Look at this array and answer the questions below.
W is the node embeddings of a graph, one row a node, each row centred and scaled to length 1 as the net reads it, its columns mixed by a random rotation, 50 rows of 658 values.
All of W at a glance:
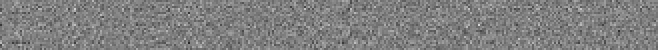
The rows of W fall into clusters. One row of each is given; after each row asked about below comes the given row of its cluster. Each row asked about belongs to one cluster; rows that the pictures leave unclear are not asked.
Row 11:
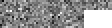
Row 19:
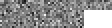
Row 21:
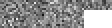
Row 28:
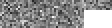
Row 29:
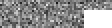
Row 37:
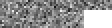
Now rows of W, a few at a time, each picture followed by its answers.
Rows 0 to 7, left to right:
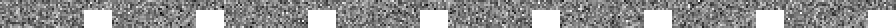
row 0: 29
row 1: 37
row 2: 29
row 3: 21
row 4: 29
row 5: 11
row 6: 37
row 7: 37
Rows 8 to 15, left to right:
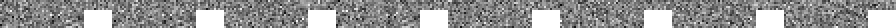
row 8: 11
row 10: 28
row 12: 19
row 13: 19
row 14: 28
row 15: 21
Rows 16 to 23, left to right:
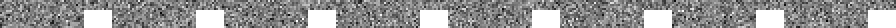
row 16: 11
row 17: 37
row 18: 28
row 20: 28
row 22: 11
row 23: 19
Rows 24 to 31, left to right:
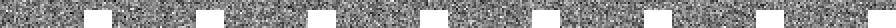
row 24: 11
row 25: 11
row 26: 37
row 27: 21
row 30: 21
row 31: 21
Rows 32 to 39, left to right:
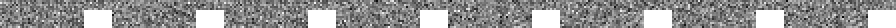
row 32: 29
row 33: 21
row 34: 29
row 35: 21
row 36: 11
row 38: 37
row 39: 11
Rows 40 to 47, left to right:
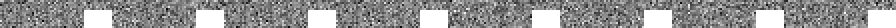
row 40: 19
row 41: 28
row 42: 19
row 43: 19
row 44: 11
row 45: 28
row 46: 37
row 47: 11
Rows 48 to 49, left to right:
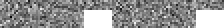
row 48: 37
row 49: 28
